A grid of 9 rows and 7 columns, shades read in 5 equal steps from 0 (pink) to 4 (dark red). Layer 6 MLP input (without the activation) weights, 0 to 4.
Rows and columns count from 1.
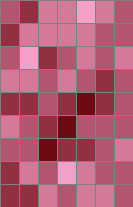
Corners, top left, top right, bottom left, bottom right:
2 2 3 2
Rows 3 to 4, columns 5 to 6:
1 2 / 2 3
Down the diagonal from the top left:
2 1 3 1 4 2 1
